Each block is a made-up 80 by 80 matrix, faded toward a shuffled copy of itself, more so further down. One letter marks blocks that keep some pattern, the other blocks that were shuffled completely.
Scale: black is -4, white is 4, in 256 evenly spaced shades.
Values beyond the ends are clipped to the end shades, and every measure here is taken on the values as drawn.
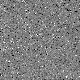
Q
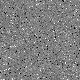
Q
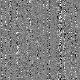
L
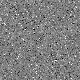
Q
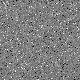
Q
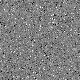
Q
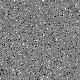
Q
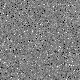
Q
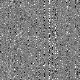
L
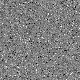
Q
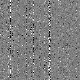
L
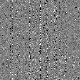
L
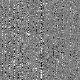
L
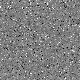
Q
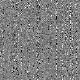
L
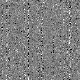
L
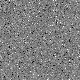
Q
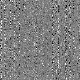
L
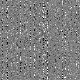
L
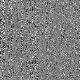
L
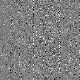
L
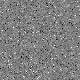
Q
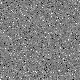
Q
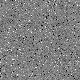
Q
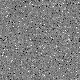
Q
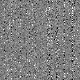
L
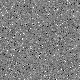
Q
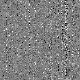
L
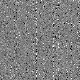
L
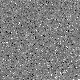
Q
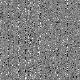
L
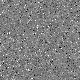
Q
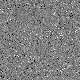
Q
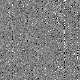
L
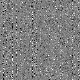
L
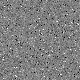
Q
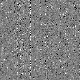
L
